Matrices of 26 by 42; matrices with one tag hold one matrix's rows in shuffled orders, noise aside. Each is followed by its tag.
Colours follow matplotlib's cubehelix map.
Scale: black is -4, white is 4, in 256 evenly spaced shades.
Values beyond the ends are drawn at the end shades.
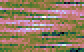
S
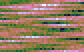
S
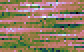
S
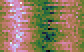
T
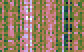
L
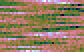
S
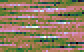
S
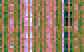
L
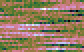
S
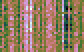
L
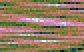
S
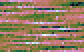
S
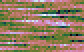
S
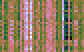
L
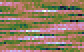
S
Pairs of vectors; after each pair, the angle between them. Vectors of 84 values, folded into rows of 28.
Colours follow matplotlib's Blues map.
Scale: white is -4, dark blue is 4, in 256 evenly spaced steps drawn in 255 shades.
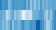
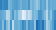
nearly parallel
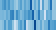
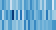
partly aligned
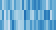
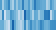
nearly parallel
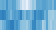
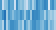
partly aligned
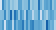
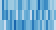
partly aligned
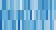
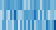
partly opposed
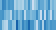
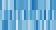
nearly opposite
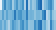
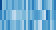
nearly opposite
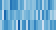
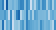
orthogonal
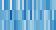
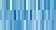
partly aligned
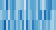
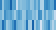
partly aligned
